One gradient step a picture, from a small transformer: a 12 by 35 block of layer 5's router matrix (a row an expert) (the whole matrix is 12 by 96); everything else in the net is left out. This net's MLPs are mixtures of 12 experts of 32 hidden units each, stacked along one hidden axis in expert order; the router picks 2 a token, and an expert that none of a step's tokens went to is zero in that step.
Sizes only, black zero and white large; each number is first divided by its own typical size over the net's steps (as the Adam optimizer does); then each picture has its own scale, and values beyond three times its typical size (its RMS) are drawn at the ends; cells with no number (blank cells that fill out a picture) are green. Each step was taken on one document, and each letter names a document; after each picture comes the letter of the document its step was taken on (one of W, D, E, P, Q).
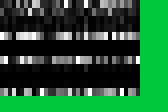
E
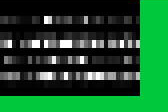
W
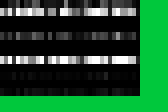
E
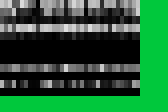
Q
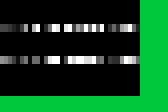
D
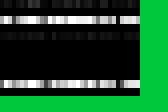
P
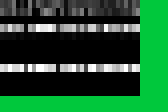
Q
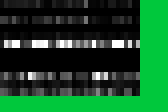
W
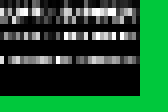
E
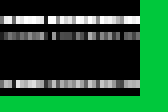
P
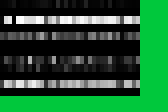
P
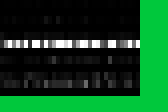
W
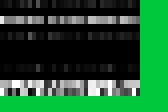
P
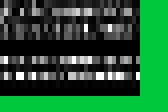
E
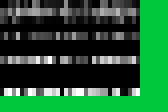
E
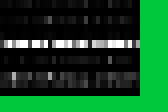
W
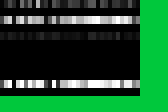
P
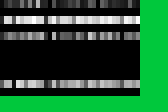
P
